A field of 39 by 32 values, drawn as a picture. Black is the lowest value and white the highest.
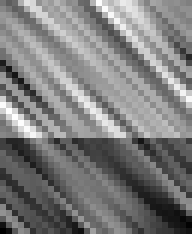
Streaks slant down to the right. The ninth with the lowest average is the bottom right. The histogram is bell-shaped. A horizontal seam about 60% of the way down splits the table, and the top part is higher. The middle left is the roughest part.
